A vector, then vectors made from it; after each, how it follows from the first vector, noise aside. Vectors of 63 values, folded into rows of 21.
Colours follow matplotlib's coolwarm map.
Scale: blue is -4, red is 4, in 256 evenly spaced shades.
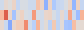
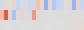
partly zeroed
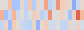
reversed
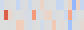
partly zeroed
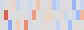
partly zeroed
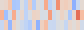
reversed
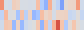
wrapped around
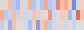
reversed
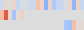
partly zeroed
